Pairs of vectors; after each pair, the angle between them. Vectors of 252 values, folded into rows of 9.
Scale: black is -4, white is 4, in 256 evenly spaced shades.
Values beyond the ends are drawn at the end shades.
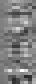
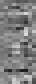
nearly opposite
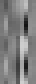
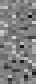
orthogonal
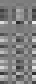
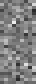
partly aligned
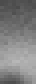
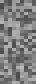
orthogonal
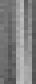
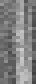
nearly parallel
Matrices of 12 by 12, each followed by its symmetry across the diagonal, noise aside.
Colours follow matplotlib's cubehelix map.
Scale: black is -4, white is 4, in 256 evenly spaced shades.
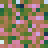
neither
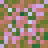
symmetric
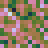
antisymmetric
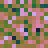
neither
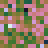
antisymmetric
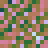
symmetric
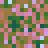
neither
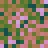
symmetric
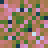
symmetric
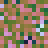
antisymmetric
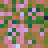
antisymmetric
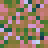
antisymmetric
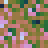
antisymmetric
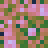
symmetric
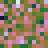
antisymmetric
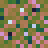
symmetric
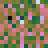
neither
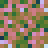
symmetric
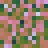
neither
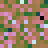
neither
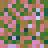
antisymmetric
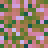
neither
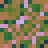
symmetric
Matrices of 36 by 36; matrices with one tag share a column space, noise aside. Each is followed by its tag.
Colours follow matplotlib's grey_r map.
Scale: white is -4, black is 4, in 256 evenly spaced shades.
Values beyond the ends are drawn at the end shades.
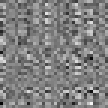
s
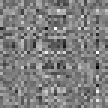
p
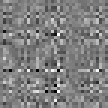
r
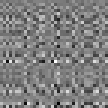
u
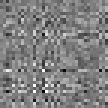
r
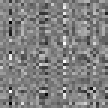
s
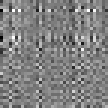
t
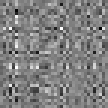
p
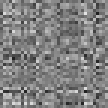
s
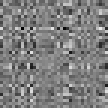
p
